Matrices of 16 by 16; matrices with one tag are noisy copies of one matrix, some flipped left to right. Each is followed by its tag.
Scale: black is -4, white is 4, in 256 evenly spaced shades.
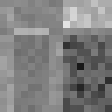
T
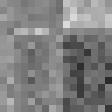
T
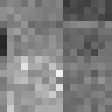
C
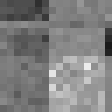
C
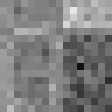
T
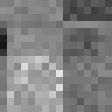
C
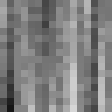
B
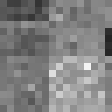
C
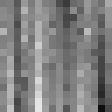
B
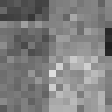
C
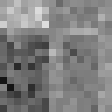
T
